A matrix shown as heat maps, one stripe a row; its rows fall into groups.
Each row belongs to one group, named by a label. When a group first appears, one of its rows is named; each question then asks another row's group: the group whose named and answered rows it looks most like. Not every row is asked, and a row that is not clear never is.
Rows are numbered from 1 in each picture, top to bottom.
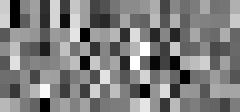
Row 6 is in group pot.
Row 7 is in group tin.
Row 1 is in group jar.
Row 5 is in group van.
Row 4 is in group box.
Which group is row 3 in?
van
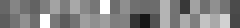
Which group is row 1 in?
pot
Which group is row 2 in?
tin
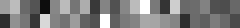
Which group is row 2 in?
pot
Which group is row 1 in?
box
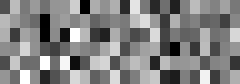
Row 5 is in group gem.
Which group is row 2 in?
box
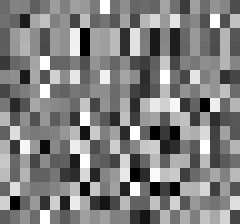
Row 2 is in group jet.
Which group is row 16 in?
tin
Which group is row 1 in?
pot
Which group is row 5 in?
tin
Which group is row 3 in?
van
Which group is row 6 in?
pot
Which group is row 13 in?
jet
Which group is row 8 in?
jet
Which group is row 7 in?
tin
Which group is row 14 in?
van
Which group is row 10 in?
van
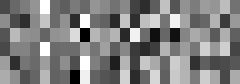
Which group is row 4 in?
tin
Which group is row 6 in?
jet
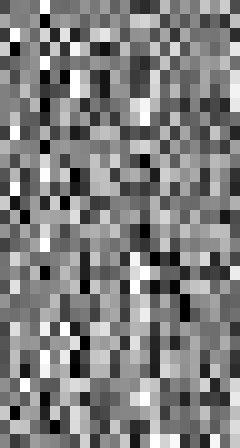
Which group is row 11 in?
box
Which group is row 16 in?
pot
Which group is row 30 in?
jar
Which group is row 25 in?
van
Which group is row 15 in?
jar
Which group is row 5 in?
tin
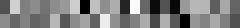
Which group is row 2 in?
pot
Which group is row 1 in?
van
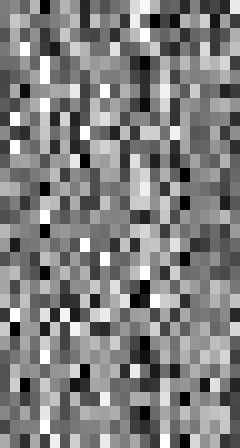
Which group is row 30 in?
tin
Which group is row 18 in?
jet
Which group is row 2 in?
van
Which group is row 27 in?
van
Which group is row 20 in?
box
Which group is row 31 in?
tin
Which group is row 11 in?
gem
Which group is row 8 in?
tin
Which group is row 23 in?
gem
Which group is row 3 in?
box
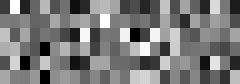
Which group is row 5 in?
gem
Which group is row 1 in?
gem
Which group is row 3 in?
jet
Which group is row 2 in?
pot
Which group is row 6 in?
box
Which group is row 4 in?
box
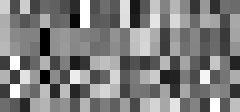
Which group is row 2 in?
jet
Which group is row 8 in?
jet
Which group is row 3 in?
box
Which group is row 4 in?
box
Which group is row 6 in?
jar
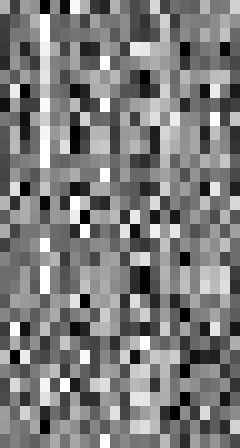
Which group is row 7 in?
gem
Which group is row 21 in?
tin
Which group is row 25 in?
box
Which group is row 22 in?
van
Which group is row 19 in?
pot
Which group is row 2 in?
tin
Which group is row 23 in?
pot
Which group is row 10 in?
gem
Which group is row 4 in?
pot
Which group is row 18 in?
tin
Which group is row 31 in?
box
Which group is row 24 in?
gem
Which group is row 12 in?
tin
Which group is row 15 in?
jar
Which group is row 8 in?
pot
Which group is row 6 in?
tin
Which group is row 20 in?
tin
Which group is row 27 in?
pot
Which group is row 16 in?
van
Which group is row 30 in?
jar
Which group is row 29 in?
pot
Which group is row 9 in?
jet
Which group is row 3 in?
tin
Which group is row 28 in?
gem
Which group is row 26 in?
jet
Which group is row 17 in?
jet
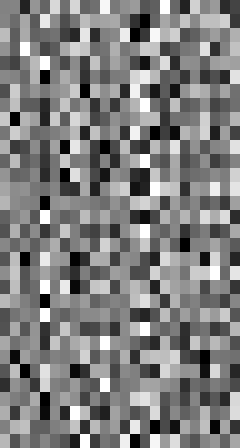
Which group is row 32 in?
jet
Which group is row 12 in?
box
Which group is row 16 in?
tin
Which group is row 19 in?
gem
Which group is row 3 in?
jet
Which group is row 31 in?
van
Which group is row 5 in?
tin
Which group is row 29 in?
box
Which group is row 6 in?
box
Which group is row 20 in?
jet
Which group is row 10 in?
van
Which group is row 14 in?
jet
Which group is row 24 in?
box
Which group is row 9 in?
jar
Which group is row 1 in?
pot
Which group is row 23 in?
tin
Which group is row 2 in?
tin
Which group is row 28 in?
pot
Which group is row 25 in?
pot
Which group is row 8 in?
box
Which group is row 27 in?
gem
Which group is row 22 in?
box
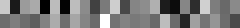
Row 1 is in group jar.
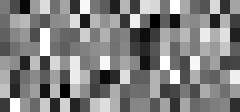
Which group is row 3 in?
tin
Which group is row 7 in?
jar
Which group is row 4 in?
tin
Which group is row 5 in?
pot
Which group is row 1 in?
jet
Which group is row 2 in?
van
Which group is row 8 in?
gem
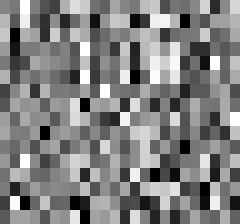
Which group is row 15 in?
gem
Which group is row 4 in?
jet
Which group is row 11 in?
pot
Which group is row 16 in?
van
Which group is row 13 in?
van
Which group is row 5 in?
jet
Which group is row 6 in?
jet
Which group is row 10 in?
box
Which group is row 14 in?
jet
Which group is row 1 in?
jar
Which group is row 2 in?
jet
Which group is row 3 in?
jar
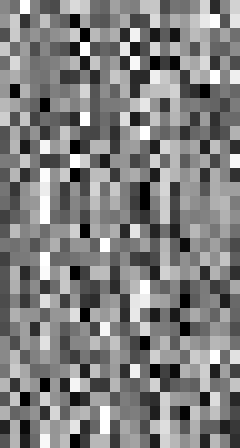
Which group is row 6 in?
jet
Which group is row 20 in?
gem
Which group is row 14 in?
tin
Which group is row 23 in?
van
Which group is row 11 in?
gem
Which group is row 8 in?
box
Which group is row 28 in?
jar
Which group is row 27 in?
van
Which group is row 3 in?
van
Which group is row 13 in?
gem
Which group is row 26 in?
jet
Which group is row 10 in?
box
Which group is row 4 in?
jet
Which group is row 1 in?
jar
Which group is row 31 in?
pot
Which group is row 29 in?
gem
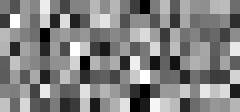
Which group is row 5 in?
van
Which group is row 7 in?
tin
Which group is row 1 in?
tin
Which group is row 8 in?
jet
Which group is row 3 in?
box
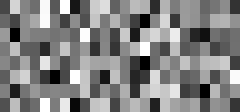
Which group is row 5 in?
tin
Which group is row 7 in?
jet
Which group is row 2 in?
tin
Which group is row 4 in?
box
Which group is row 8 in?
gem
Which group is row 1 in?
gem
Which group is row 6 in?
jar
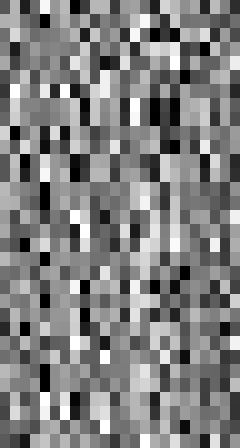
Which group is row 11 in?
jar
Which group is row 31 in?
pot
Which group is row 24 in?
pot
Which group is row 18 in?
jet
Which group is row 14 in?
box
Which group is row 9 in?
van
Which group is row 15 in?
box
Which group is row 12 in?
gem
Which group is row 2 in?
box
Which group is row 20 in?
pot
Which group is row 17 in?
jet
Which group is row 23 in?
van
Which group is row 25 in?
jar
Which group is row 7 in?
gem
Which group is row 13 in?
gem
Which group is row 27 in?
box
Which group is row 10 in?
jar
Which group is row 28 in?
box
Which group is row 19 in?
box
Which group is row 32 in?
jet
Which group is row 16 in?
jar
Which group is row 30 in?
gem
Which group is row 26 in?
pot
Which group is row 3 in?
van
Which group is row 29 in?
gem
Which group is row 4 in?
jet
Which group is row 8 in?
van
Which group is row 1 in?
gem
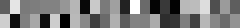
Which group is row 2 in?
jar
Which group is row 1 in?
van
